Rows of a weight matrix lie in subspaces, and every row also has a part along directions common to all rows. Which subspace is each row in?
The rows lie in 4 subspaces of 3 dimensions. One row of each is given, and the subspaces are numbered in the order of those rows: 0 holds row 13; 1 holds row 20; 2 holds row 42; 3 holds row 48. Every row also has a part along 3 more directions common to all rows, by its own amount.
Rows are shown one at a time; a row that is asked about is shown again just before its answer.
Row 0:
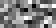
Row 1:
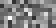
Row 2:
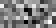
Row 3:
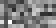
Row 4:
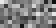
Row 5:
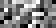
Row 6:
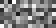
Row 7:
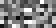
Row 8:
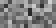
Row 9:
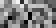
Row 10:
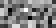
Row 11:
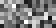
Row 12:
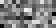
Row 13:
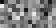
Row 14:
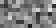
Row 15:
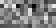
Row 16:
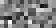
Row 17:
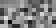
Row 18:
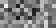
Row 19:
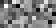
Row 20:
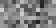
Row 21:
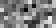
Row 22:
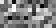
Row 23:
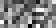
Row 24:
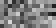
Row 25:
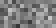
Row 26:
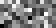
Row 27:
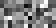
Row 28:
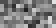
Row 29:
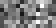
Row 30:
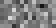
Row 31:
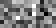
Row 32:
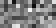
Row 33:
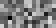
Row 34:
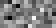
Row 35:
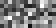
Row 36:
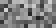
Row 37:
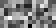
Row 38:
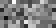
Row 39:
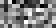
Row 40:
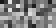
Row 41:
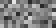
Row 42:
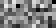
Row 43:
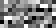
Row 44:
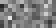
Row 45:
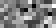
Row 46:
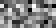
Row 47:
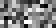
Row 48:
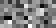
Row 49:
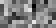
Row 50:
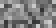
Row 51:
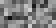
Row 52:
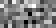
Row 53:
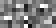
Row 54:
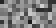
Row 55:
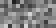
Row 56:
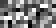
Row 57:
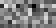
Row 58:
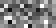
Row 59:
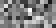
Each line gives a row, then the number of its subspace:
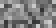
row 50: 3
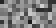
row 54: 0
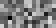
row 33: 2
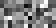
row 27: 2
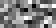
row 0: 2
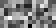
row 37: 2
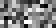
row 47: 1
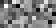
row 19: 3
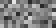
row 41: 1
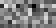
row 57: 2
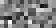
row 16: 0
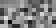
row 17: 1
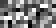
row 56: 0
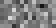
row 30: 3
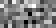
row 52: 3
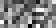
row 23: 0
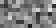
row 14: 0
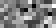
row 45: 2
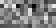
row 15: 2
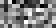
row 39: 3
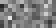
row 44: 0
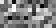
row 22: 1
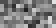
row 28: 2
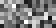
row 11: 2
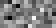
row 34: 3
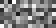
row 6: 1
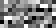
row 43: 3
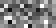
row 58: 0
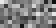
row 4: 3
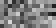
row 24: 1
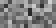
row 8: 0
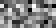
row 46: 2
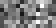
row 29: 1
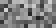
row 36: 0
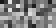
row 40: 0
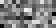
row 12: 1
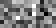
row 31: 0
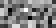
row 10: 1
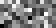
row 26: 3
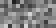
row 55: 3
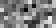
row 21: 2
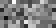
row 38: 1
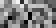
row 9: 3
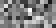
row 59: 0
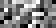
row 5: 0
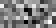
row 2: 3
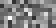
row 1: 3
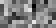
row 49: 2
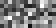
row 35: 1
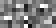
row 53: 3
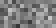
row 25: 1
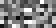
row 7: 1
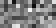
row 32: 2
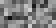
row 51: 2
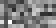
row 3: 1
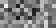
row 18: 0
